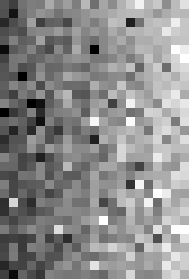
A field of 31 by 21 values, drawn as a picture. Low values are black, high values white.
Grain: fine. Odd rows or columns: none. Stripes: none. Histogram: bell-shaped. Slope: up to the right.
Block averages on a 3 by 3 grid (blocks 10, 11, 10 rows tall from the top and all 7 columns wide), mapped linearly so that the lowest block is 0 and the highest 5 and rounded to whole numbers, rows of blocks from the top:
1 3 5
0 3 5
0 3 5
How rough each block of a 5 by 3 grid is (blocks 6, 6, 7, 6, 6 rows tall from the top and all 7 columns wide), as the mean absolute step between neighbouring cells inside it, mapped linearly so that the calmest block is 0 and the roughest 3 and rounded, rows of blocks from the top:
100 / 211 / 212 / 103 / 113
